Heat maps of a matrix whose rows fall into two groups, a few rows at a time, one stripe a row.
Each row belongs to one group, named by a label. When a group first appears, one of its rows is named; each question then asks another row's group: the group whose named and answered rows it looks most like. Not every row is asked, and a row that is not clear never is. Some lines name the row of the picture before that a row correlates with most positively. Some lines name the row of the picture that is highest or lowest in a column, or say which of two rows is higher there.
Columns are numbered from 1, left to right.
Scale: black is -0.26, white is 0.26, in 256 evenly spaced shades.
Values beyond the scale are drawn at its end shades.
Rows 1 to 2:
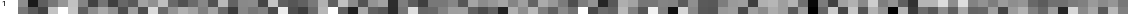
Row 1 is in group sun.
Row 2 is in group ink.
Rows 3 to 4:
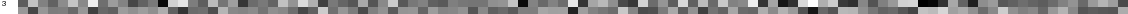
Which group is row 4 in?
sun
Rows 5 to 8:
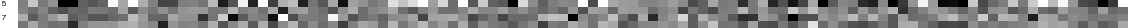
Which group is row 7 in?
ink
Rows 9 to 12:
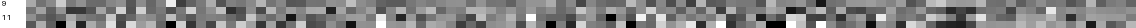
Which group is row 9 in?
sun
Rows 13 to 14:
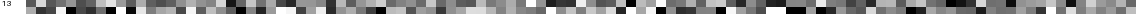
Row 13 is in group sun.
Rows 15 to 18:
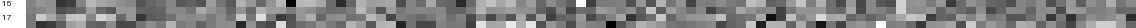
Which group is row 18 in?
sun
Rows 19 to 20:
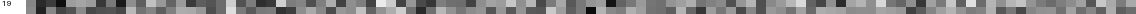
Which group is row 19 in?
sun
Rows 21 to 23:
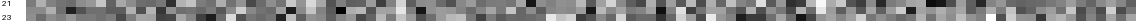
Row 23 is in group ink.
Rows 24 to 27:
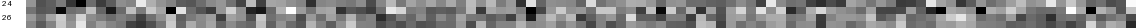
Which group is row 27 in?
sun
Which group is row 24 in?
sun
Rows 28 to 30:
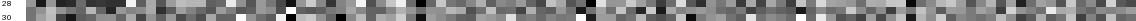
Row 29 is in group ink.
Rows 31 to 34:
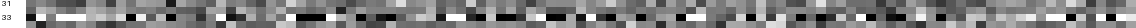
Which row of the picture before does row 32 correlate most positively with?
30
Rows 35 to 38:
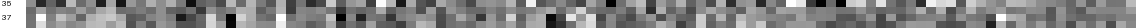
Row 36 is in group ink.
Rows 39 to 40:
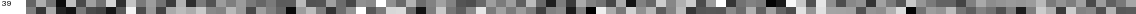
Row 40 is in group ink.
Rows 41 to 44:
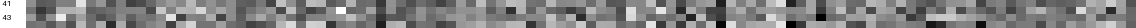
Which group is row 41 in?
sun
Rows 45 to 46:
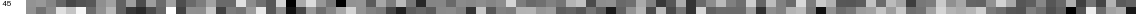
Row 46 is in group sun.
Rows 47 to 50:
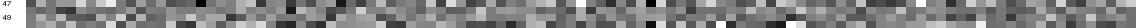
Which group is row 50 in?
sun
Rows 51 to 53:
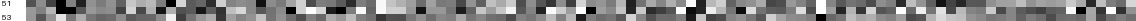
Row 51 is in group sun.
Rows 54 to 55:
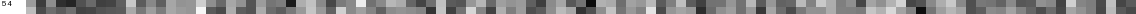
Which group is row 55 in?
ink
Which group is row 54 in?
ink
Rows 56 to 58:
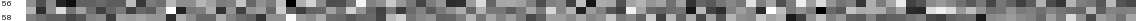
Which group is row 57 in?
sun
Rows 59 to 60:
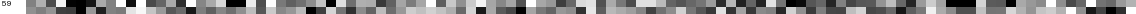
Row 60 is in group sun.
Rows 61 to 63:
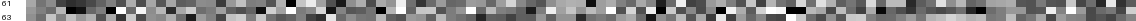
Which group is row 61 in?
ink
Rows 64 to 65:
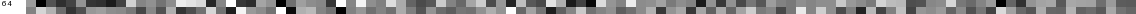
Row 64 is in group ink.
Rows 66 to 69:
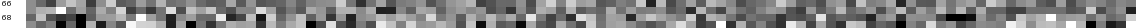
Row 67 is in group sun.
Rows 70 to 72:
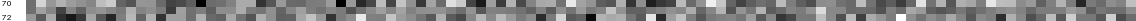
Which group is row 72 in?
ink
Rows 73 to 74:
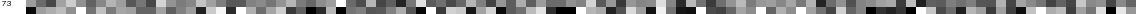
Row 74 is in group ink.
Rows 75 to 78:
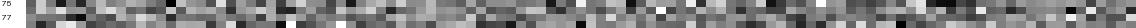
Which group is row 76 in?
sun
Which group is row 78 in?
ink
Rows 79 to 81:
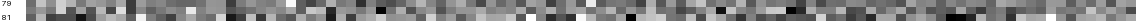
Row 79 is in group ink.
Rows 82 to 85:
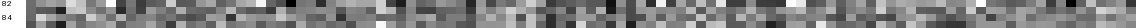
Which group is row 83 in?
sun
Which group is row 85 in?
sun
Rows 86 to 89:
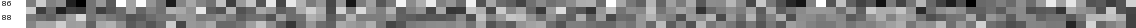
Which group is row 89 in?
sun
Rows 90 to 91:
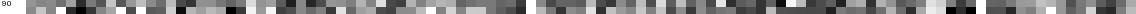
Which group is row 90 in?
sun
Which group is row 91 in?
sun
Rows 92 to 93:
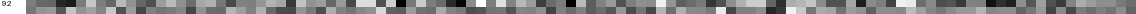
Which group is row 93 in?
sun
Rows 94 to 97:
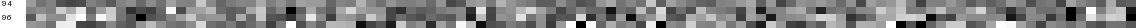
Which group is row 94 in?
ink
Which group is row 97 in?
ink
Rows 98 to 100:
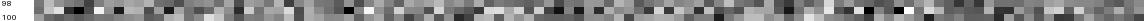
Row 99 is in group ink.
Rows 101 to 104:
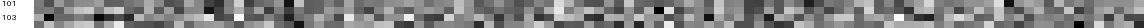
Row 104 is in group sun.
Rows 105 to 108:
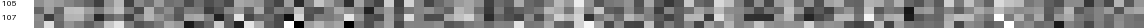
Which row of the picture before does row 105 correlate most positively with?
103
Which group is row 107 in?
ink
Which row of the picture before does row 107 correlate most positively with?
103
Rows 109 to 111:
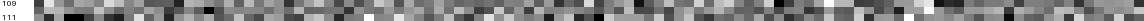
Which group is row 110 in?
ink
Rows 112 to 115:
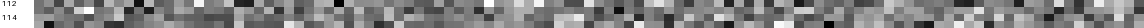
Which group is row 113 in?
sun
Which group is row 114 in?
ink
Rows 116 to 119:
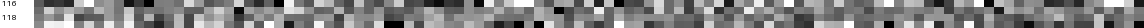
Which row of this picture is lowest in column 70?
116
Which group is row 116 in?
sun
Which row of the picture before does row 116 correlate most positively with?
113
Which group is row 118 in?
sun
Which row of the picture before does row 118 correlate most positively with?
112
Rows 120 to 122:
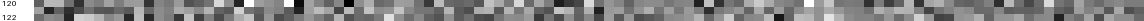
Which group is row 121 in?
ink
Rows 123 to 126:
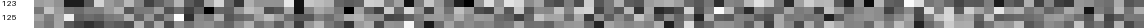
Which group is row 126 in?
ink
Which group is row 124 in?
ink
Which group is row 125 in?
sun
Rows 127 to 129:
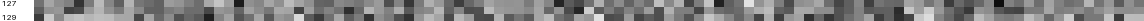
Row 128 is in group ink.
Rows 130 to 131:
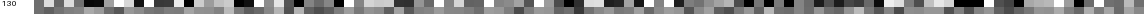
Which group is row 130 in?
sun
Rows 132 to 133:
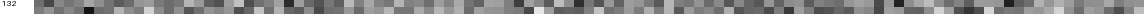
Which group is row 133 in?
sun
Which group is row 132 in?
ink
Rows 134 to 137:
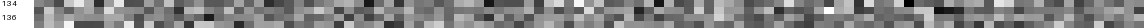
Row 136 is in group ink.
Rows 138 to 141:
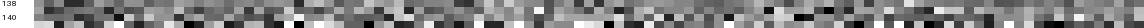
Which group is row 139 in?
sun
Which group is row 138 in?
ink
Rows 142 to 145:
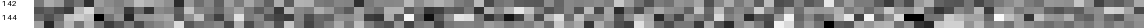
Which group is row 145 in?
sun
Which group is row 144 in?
ink
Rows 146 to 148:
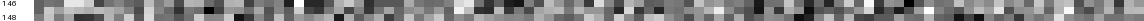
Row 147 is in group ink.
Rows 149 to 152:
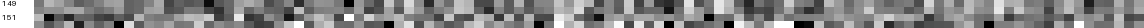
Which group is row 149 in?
ink
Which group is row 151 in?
ink
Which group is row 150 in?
ink
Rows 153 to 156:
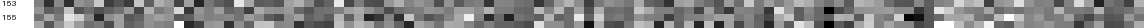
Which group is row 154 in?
sun
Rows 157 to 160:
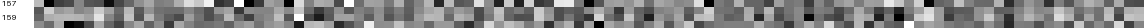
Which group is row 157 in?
ink
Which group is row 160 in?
ink
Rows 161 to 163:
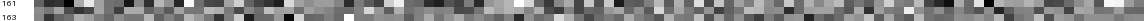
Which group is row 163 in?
ink
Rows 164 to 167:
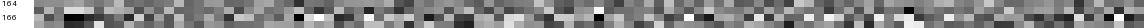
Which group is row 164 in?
sun
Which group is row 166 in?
ink
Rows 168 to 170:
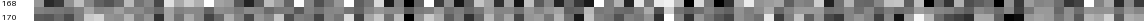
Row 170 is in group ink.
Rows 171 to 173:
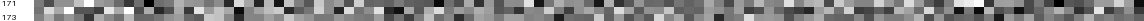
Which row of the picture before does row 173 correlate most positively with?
168
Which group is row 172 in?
sun
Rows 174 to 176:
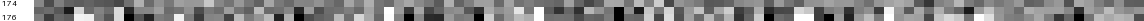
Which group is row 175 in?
sun
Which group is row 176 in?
sun
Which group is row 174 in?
ink
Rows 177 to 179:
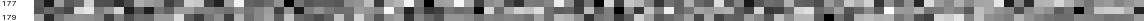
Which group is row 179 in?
sun
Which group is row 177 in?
ink
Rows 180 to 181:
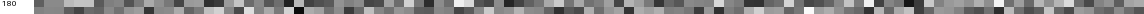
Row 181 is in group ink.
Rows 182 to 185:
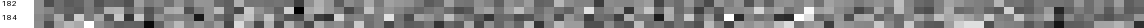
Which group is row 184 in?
sun
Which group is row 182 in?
ink
